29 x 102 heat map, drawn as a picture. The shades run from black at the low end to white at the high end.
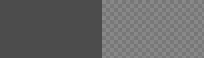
The table splits into one row of 2 panels. Panel 1,1: low, flat. Panel 1,2: middling, checkered, faint in contrast.
